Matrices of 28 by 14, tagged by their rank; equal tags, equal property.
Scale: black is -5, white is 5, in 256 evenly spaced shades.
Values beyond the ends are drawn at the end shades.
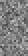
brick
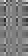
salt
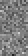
brick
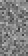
brick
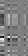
salt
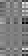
salt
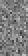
brick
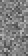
brick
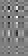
salt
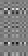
salt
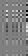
salt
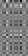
salt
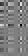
salt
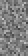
brick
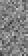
brick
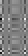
salt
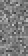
brick
